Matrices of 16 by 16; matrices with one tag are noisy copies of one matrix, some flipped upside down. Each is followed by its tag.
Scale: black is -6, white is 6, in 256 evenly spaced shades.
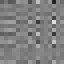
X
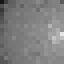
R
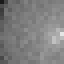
R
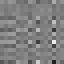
X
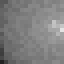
R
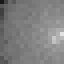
R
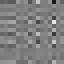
X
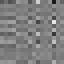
X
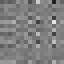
X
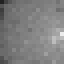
R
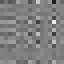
X
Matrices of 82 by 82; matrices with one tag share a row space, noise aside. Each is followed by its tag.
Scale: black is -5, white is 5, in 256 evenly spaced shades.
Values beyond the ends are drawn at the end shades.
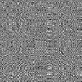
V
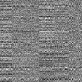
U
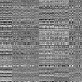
U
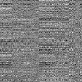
U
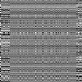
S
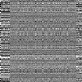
S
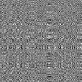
V
